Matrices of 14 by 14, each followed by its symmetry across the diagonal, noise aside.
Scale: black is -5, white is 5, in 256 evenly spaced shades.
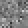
antisymmetric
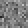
neither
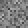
symmetric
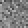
antisymmetric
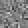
antisymmetric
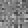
antisymmetric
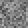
neither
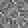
symmetric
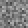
antisymmetric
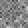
symmetric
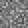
symmetric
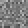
neither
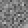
symmetric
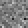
neither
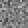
antisymmetric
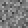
symmetric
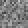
neither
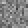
neither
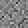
symmetric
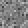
symmetric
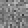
neither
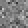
antisymmetric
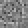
symmetric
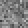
antisymmetric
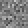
neither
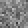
neither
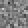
antisymmetric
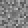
symmetric
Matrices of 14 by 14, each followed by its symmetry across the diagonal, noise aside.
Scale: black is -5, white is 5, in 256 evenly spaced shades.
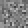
antisymmetric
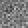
symmetric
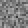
symmetric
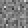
neither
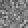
symmetric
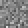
neither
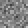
symmetric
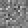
symmetric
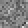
symmetric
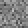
neither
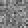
antisymmetric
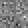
antisymmetric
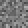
symmetric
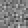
antisymmetric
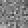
antisymmetric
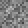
symmetric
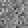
neither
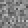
neither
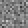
antisymmetric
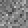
symmetric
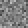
antisymmetric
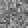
neither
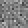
antisymmetric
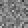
neither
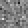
antisymmetric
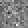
neither
